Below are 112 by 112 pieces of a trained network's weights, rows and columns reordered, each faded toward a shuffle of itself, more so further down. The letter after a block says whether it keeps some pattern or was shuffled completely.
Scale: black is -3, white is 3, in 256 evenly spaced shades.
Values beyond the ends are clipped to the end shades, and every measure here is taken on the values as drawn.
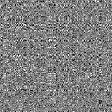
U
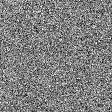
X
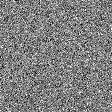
X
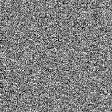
U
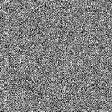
U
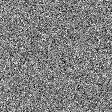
X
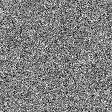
X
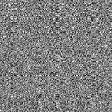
U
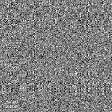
U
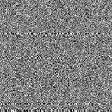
U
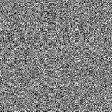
U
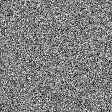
X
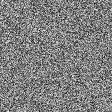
X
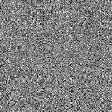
U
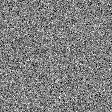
X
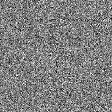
U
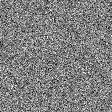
X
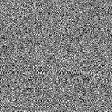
U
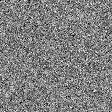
X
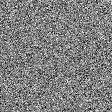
X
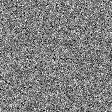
X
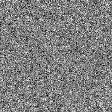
U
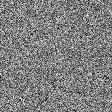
X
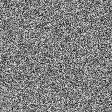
X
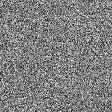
U
